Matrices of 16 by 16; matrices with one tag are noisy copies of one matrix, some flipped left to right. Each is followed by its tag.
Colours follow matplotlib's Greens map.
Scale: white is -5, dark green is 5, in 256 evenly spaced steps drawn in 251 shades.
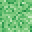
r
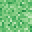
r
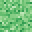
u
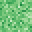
r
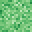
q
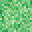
q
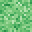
q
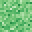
u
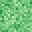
q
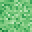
q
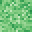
q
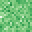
r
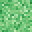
q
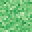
u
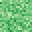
u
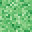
q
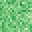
r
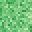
r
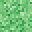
u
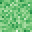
q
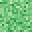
u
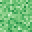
u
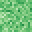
r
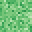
r
